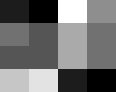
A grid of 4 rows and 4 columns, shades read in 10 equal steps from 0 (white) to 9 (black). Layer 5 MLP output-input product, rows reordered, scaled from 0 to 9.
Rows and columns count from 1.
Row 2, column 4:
5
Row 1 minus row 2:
3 3 -3 -1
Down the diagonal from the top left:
8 6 3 9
